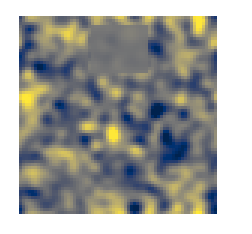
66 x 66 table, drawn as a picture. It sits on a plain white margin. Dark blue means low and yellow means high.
No single row or column stands out from its neighbours. The top middle is the smoothest part. The values follow a bell shape. There are no lone odd cells. An odd patch, calmer than its surroundings, sits in the top middle.
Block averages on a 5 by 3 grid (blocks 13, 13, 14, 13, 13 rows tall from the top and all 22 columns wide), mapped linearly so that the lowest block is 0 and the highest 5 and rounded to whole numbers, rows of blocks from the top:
5 4 5 / 2 3 2 / 4 3 2 / 4 3 0 / 2 4 5
